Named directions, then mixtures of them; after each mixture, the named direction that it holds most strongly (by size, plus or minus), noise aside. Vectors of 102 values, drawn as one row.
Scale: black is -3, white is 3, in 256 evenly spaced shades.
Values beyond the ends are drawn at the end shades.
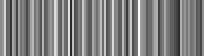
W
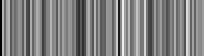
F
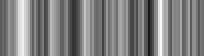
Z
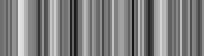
Z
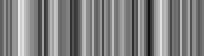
Z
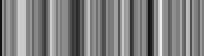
Z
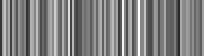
W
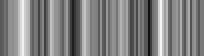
Z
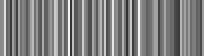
W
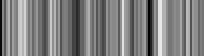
Z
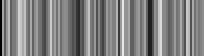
F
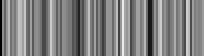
F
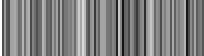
F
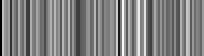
F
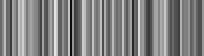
W
